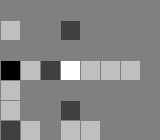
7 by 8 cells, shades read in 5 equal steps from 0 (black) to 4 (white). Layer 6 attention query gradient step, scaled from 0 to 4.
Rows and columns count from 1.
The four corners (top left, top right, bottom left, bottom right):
2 2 1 2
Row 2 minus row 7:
2 -1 0 -2 -1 0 0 0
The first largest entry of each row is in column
1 1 1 4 1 1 2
